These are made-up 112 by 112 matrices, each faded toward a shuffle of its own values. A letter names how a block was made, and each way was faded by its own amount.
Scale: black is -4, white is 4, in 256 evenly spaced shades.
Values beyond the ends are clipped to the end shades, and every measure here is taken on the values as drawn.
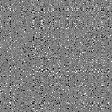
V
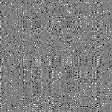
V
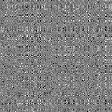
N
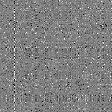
V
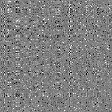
V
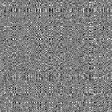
N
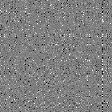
V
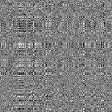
N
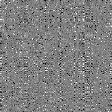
V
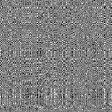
N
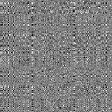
N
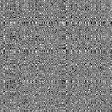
N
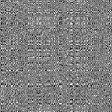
N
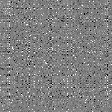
V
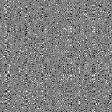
V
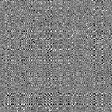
N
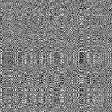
N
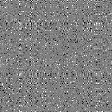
V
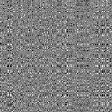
N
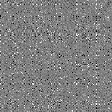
V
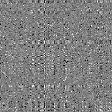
V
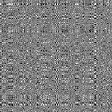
N
